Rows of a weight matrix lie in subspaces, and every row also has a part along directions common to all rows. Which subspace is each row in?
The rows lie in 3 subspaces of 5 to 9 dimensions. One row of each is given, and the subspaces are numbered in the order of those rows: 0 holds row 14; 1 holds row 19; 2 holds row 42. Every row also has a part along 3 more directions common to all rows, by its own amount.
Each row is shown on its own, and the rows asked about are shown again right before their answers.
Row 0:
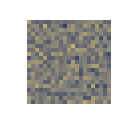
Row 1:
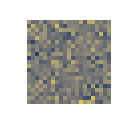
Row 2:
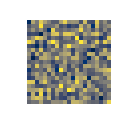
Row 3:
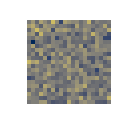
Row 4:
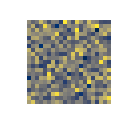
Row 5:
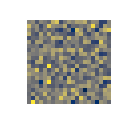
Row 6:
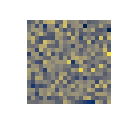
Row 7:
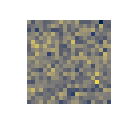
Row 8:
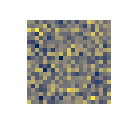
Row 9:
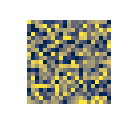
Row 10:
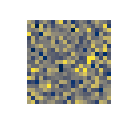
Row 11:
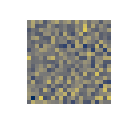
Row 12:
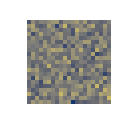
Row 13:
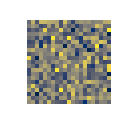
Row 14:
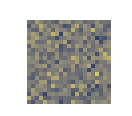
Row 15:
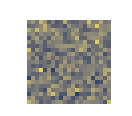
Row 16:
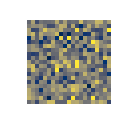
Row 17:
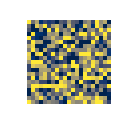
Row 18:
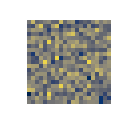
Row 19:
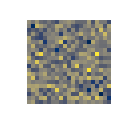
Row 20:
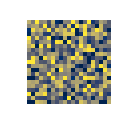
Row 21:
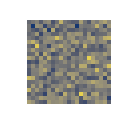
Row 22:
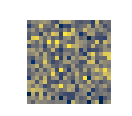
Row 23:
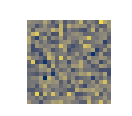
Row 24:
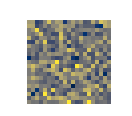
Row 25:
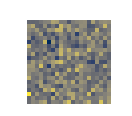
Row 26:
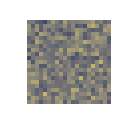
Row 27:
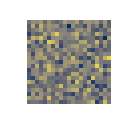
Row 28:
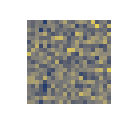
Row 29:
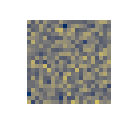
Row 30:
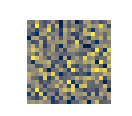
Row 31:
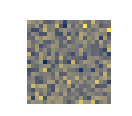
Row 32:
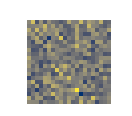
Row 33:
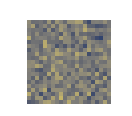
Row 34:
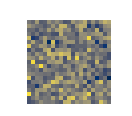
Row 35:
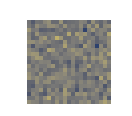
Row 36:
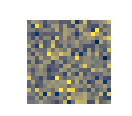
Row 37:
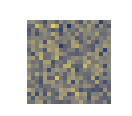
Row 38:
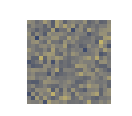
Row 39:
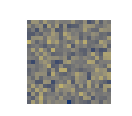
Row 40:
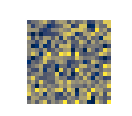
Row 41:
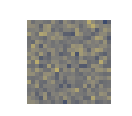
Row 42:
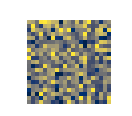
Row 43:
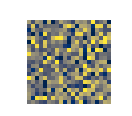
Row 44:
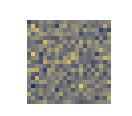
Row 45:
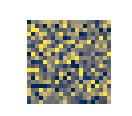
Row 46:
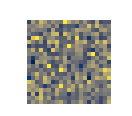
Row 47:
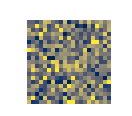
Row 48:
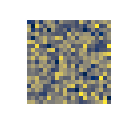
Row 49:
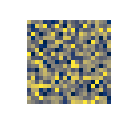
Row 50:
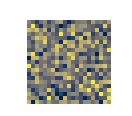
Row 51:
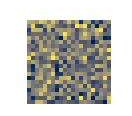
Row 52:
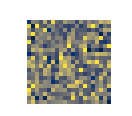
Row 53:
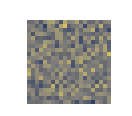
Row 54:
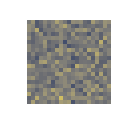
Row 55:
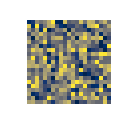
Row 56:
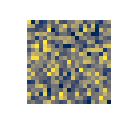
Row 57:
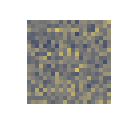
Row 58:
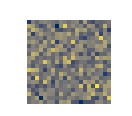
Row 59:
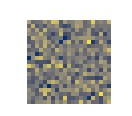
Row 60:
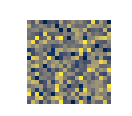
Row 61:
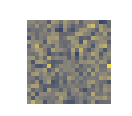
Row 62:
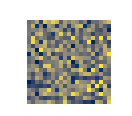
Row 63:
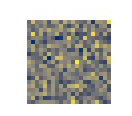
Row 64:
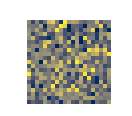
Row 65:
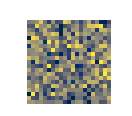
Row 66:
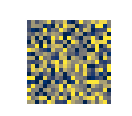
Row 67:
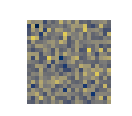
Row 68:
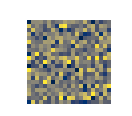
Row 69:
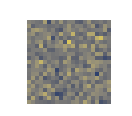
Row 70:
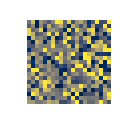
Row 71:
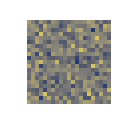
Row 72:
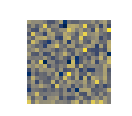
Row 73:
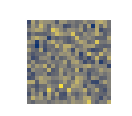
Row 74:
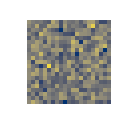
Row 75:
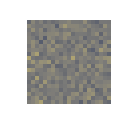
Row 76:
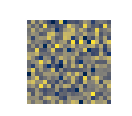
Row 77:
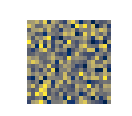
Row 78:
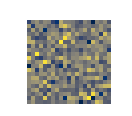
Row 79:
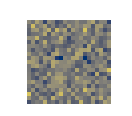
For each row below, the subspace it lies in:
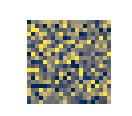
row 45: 1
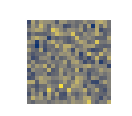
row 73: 0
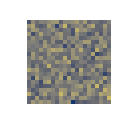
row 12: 1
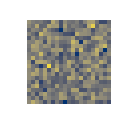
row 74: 0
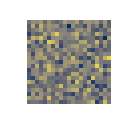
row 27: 0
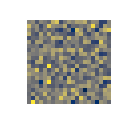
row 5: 2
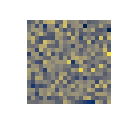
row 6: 1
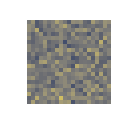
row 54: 0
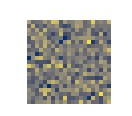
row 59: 1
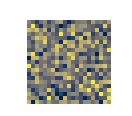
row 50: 1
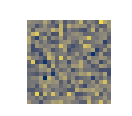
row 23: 0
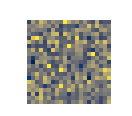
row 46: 0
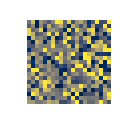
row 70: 2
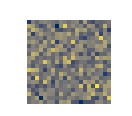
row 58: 1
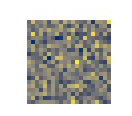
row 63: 2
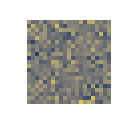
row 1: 1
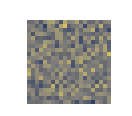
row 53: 1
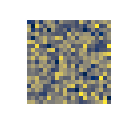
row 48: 2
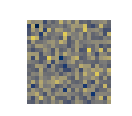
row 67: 2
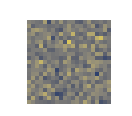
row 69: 2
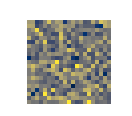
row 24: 0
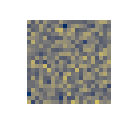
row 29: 1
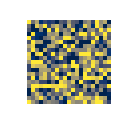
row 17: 1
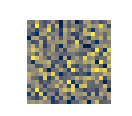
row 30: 0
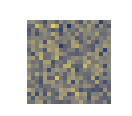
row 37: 0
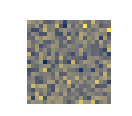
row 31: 1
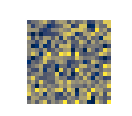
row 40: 0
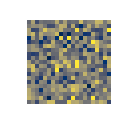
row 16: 2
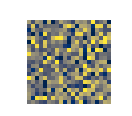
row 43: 2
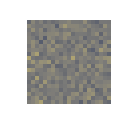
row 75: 1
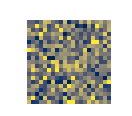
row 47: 2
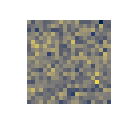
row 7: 0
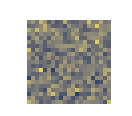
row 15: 0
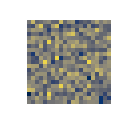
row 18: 0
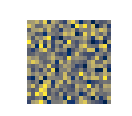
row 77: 2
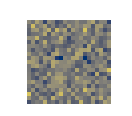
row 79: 2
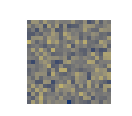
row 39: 0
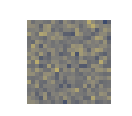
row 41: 0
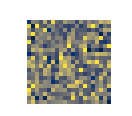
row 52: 2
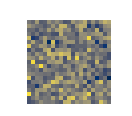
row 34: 0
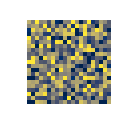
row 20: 2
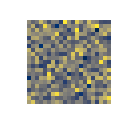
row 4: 0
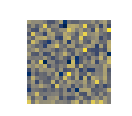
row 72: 1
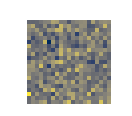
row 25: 0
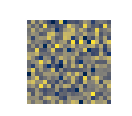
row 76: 1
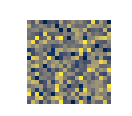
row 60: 2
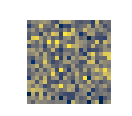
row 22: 0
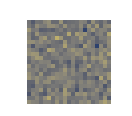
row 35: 2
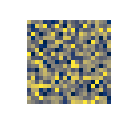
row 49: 1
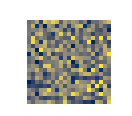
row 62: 1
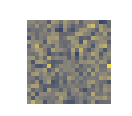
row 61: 0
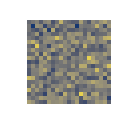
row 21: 2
